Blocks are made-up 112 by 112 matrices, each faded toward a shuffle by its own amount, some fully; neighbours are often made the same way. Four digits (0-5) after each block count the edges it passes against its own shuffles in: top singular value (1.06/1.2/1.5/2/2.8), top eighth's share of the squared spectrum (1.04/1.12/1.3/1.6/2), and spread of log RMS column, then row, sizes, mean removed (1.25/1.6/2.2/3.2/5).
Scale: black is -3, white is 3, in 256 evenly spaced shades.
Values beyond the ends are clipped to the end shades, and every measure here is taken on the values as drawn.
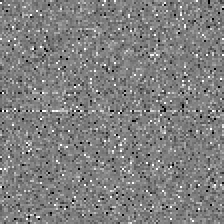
3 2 0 1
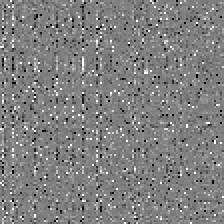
4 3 2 1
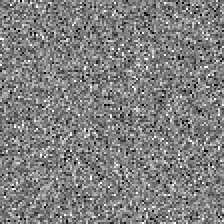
0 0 0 0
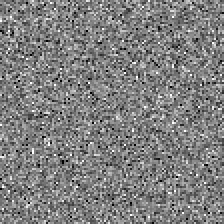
0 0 0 0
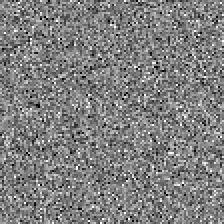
0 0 0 0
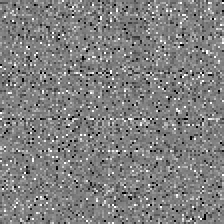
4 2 0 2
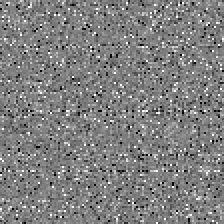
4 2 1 2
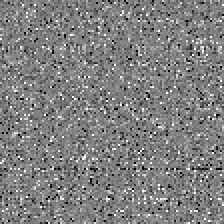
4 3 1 2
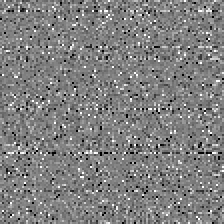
4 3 1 2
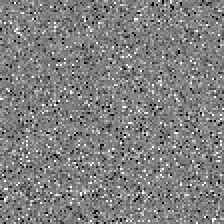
2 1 0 0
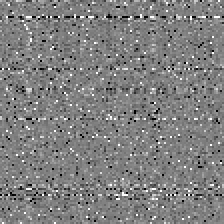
4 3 1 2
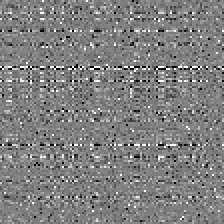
5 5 3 4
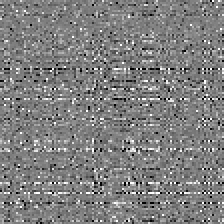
5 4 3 4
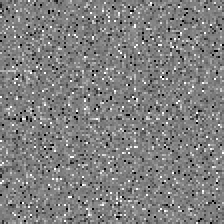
2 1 0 0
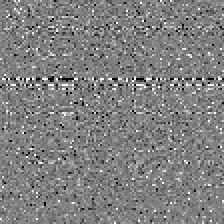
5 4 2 3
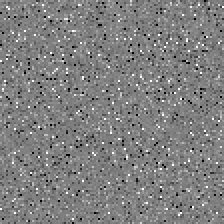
0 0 0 0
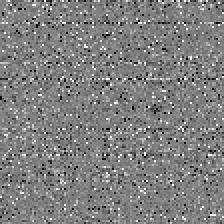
4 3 1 2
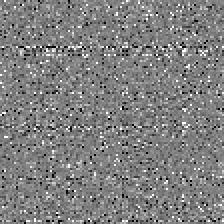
4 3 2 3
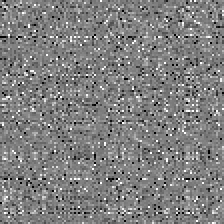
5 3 2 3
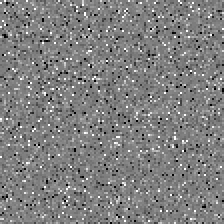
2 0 0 0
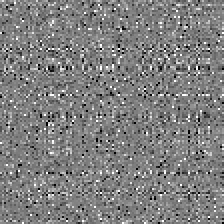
5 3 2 2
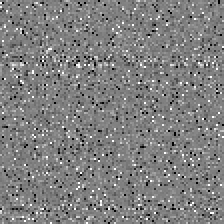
4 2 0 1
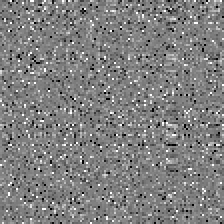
4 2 1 2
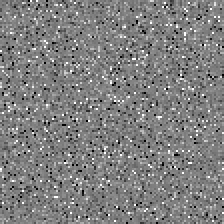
2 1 0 0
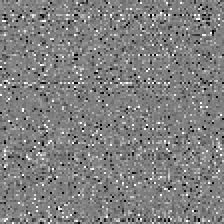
4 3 1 2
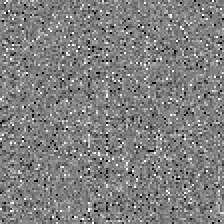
3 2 1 0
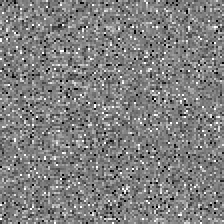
3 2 1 1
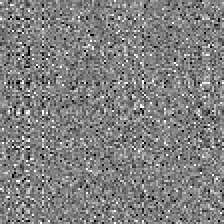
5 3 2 2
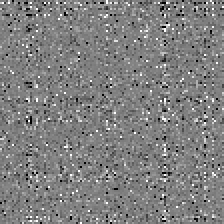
2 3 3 2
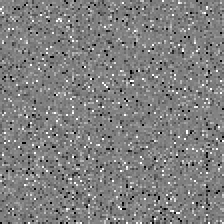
1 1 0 0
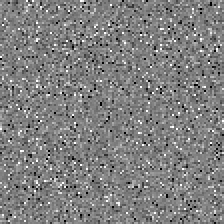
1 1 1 1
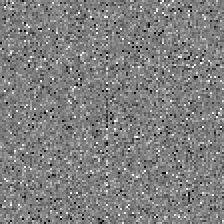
1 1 1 0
